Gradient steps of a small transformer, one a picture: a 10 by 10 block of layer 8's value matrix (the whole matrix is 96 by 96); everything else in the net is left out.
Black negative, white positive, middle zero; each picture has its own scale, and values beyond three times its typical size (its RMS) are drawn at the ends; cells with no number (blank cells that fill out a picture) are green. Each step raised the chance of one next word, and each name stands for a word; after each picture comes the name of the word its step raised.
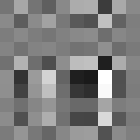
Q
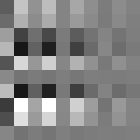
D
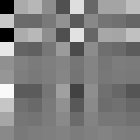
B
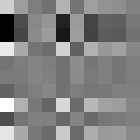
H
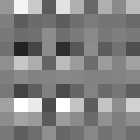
D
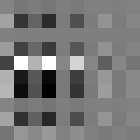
Q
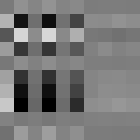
B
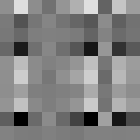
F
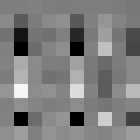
F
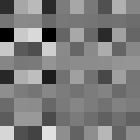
H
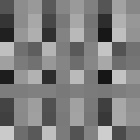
H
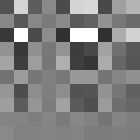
B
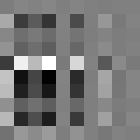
Q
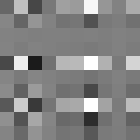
Q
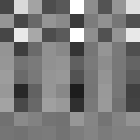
B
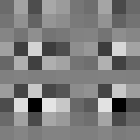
D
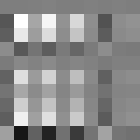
H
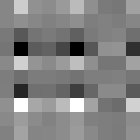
D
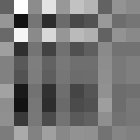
B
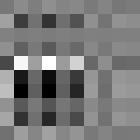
Q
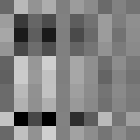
F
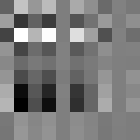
B
